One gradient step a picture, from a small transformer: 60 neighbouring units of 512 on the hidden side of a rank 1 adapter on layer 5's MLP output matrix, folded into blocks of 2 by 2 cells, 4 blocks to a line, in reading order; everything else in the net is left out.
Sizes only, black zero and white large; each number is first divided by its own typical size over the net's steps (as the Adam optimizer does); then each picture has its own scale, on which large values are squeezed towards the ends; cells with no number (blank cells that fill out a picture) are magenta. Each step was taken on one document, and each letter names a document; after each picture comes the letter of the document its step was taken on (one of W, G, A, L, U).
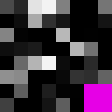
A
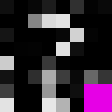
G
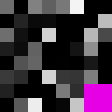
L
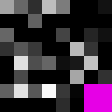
A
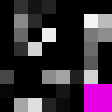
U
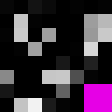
U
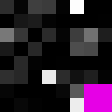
L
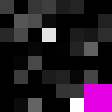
L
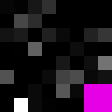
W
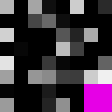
G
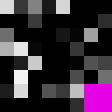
A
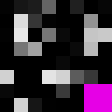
U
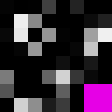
U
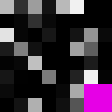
L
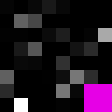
W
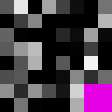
A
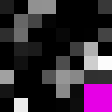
W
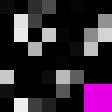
U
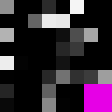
G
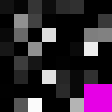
L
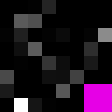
W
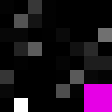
W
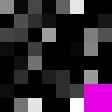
L
